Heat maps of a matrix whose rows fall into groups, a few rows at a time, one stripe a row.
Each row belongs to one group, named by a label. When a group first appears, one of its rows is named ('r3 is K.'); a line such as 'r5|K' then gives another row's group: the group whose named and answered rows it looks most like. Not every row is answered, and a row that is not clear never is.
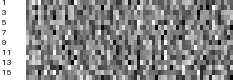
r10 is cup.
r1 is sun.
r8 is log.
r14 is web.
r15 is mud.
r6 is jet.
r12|log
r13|sun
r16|jet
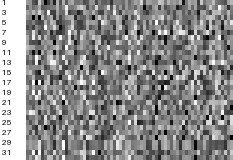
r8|sun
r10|log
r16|web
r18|log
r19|sun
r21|cup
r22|jet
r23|jet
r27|sun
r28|jet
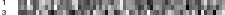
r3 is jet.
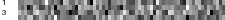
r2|cup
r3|log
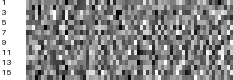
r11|web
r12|jet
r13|web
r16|cup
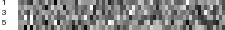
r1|cup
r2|sun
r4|sun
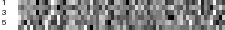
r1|jet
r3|jet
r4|log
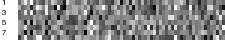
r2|mud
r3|sun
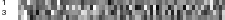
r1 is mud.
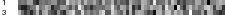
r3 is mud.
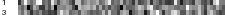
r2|cup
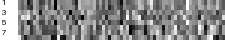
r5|cup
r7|web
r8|mud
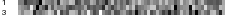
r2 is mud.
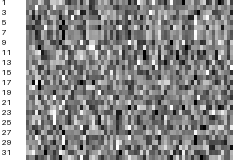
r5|cup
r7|cup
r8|cup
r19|sun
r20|mud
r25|sun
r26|web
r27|cup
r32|web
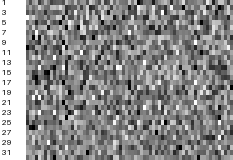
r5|web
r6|sun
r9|cup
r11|web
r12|sun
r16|mud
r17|cup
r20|sun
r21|cup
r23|sun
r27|jet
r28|sun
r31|jet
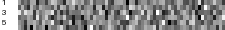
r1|jet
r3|log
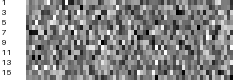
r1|mud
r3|log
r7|jet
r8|web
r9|log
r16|jet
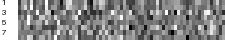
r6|web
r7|log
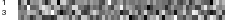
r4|web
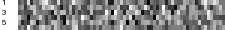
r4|mud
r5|jet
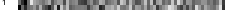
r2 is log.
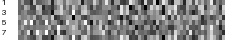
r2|web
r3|web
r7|mud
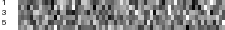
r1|web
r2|web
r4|cup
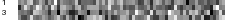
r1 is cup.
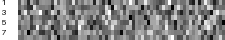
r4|web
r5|jet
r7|cup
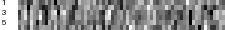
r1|cup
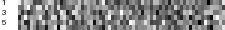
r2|mud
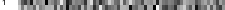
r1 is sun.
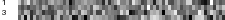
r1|sun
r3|web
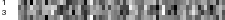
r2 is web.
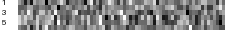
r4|log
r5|log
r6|mud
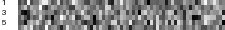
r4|web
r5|jet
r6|sun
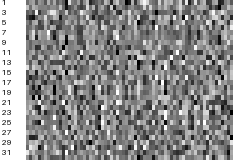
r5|web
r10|cup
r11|web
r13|web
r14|log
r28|jet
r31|log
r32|web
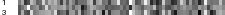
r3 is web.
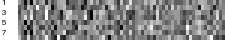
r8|mud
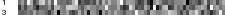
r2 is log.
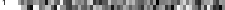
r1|sun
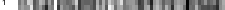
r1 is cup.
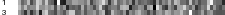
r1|mud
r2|log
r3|mud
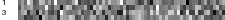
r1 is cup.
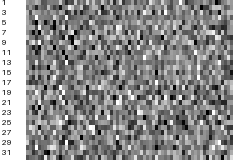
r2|web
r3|log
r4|mud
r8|mud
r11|cup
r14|mud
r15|jet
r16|mud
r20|log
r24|log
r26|jet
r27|sun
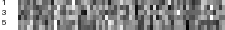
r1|web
